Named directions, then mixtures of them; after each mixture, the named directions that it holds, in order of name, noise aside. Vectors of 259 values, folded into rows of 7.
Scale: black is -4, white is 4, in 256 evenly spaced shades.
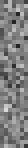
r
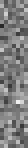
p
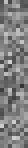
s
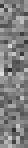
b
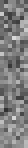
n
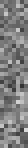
p, s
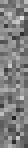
b, n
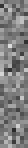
b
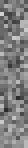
n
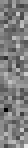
n, r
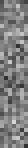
r, s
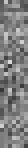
s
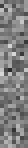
b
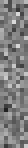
r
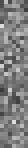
p, s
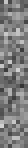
s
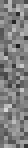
r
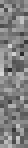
b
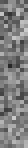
n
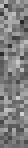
b, n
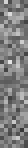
n, s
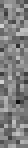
p, r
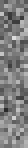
n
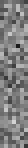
r, s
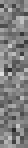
b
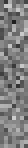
n, r
